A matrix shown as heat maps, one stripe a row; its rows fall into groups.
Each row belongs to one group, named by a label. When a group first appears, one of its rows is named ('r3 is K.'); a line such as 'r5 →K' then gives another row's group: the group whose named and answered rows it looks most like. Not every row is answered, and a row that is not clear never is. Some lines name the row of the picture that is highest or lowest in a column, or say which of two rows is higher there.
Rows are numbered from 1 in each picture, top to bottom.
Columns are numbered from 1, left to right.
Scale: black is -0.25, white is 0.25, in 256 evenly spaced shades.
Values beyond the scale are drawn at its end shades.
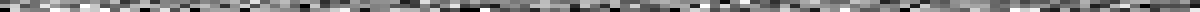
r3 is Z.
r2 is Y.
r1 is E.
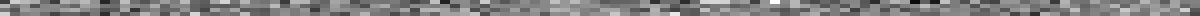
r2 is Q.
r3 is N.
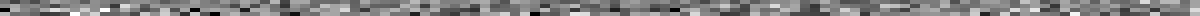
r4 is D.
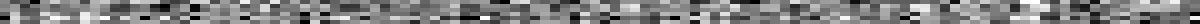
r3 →Q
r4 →Y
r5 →Z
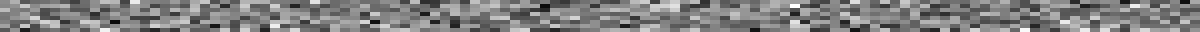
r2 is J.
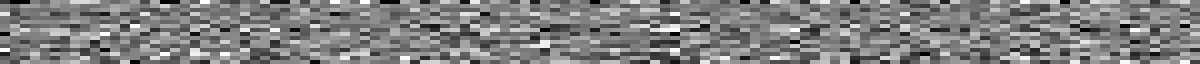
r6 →N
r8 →J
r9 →Z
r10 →D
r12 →Z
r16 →N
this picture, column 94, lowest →8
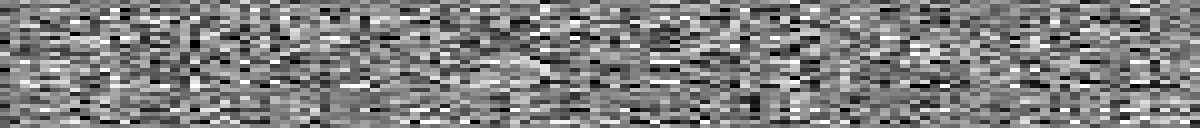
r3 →E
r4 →E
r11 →Z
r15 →D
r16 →J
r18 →Z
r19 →E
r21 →J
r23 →D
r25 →Y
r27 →E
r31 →N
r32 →Y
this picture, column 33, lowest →3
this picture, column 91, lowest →31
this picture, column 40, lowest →10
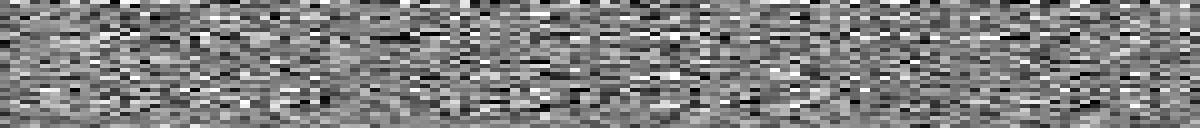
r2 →N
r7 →E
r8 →N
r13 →N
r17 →Z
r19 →J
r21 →N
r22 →D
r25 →E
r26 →Y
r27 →J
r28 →Z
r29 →E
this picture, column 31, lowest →26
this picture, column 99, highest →10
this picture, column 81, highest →1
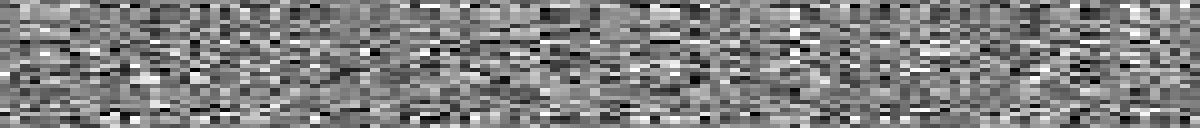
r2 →N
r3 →J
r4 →J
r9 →J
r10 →J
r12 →Q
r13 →D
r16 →J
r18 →Q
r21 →Y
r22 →N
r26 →D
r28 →Q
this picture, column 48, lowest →2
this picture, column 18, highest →14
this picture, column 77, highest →18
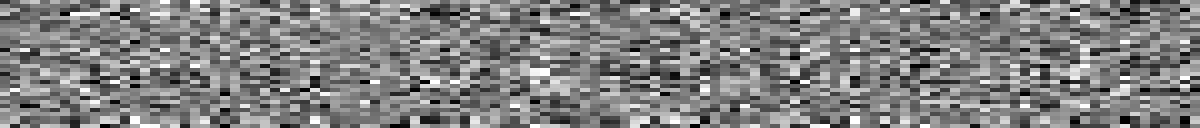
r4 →D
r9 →J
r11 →N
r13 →E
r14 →Y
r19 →Z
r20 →N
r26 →D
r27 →Y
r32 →Y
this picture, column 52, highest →27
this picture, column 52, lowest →24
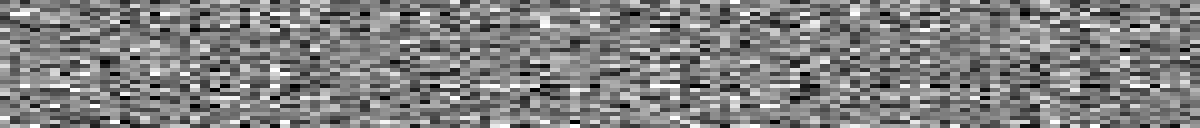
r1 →Q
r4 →E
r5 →Z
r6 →E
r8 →Q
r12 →Y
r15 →N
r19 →D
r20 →J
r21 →N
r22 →J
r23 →D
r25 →Q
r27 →Q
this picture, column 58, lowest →31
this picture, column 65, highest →13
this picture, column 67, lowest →7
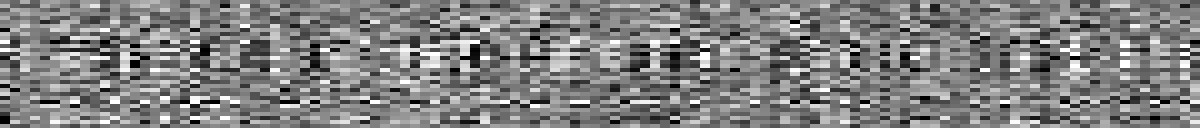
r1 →Y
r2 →Y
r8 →Z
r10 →D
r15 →Z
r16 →N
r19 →D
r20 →N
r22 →Z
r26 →D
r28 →N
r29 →Z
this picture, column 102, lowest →11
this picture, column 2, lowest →23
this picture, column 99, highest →18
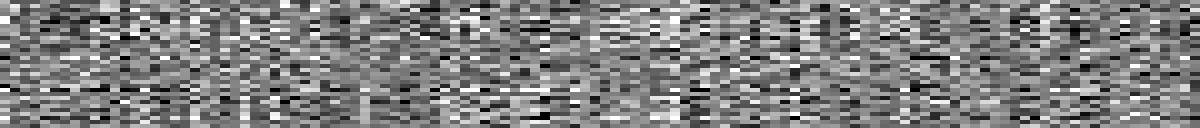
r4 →Q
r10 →E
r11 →Q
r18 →Q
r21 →Y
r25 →J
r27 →Y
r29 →J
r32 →Y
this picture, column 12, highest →10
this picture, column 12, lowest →26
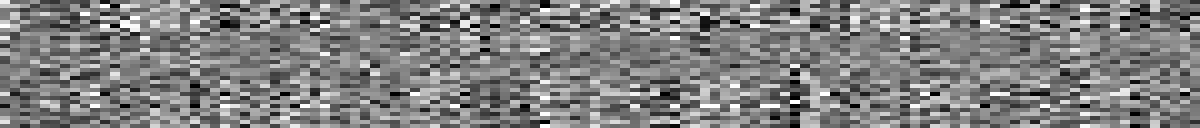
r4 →Y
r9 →N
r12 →E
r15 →Z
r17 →D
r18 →D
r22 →Q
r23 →N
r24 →Y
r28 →D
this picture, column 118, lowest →4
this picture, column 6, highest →27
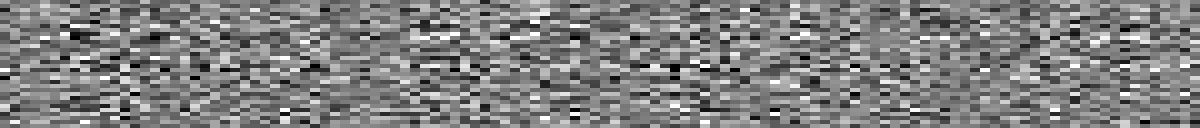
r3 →E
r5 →J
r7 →D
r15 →D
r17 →N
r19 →E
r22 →J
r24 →N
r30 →E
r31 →Y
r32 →N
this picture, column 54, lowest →7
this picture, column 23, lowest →18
